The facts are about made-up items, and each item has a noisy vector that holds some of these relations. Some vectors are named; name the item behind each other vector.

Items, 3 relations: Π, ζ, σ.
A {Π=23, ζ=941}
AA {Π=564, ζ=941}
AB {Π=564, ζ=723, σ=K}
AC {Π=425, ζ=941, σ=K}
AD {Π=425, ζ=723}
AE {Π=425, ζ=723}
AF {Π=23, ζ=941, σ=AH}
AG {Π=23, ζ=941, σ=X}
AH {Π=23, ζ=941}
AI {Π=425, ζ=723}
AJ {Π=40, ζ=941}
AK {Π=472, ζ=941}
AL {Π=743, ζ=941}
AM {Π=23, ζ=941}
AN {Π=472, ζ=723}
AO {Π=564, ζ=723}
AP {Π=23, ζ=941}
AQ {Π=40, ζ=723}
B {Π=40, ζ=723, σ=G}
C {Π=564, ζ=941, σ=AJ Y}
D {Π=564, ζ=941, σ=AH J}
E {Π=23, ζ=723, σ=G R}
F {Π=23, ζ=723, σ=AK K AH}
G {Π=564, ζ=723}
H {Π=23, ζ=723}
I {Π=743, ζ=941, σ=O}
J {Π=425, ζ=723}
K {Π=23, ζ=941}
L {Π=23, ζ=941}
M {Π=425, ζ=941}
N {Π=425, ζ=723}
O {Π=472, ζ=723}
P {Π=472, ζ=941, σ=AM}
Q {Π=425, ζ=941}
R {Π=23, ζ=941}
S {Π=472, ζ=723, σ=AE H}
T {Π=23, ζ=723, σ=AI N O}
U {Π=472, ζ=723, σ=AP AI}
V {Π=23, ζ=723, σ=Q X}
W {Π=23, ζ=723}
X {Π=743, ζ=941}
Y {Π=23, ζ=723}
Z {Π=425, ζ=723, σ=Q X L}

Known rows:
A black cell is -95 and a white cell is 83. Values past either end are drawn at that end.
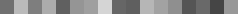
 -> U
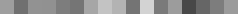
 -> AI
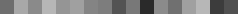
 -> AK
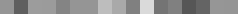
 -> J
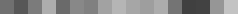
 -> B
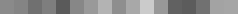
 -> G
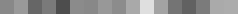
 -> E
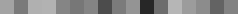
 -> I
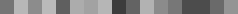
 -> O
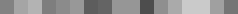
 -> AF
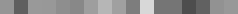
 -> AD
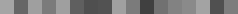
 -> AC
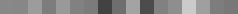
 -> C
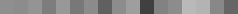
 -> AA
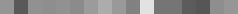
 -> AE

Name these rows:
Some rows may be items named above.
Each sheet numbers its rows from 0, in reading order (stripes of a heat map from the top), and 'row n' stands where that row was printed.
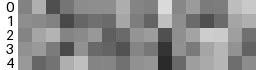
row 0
V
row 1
AB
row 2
AF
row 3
K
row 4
X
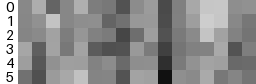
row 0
AG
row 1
D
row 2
C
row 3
AC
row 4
AL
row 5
AJ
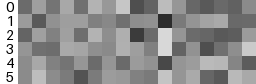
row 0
AN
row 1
AL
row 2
S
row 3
Z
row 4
AP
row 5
T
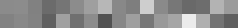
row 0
AO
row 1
AM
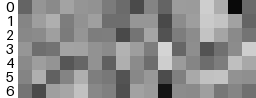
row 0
P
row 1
AH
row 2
C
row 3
Z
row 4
F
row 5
AG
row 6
AJ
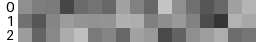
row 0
AB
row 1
AQ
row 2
Q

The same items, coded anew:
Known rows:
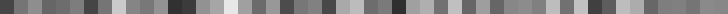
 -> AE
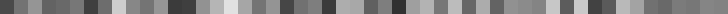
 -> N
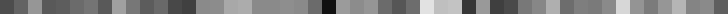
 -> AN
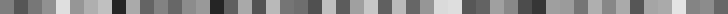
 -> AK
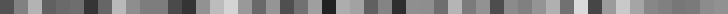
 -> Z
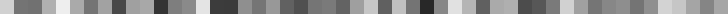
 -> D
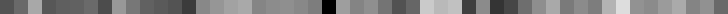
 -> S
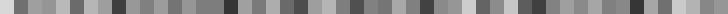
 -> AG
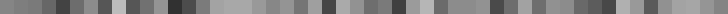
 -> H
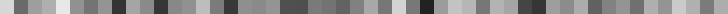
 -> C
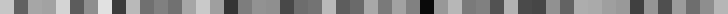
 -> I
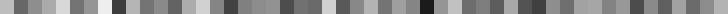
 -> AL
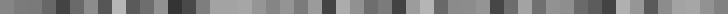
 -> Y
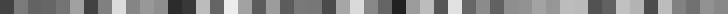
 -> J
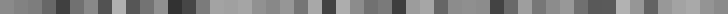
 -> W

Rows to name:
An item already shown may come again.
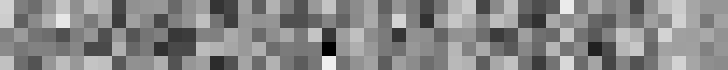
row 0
AF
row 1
AA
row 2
F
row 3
AO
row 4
AH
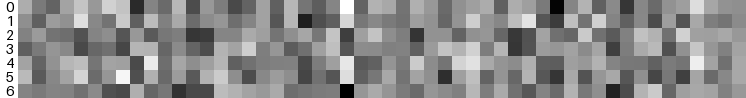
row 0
K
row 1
Q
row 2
F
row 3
AQ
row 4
AJ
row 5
X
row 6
AO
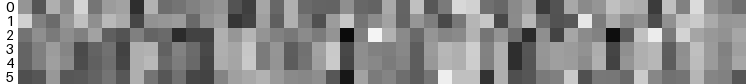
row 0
P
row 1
AF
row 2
AB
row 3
B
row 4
B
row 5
O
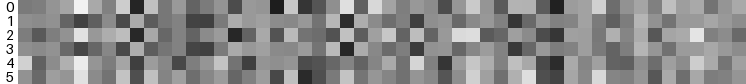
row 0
AC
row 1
E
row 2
AK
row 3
E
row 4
AA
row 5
M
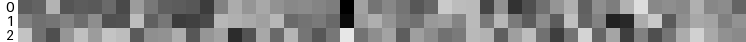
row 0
U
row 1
G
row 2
AH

